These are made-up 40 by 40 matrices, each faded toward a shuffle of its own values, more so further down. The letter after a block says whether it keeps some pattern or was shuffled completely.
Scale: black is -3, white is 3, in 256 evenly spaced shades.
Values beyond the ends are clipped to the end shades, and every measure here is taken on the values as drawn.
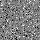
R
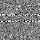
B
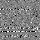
B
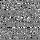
B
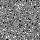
R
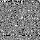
B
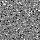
R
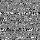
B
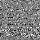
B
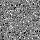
R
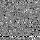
B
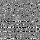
B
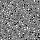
R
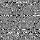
B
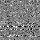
B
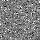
R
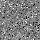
R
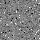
R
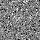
R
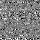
B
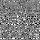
B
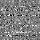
B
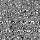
B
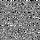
B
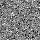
R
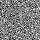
R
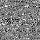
B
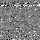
B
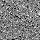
R
